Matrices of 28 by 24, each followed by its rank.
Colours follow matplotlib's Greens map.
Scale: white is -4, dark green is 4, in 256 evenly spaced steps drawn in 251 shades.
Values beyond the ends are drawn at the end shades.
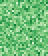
full rank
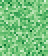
full rank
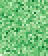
full rank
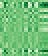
two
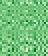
two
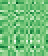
two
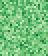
full rank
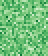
full rank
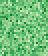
full rank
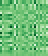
two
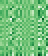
two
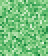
full rank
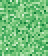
full rank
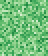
full rank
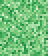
full rank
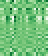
two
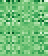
two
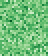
full rank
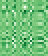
two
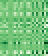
two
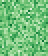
full rank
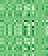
two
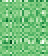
two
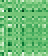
two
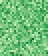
full rank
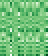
two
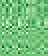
two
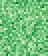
full rank
